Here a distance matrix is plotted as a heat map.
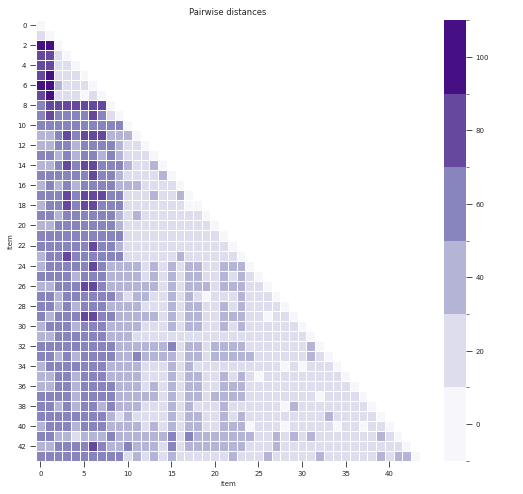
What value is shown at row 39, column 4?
60
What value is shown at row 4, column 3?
20
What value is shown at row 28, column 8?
40
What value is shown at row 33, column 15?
40
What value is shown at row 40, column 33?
20
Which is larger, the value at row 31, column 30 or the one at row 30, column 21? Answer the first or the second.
the second
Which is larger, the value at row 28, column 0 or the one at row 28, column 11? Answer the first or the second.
the first
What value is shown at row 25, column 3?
60
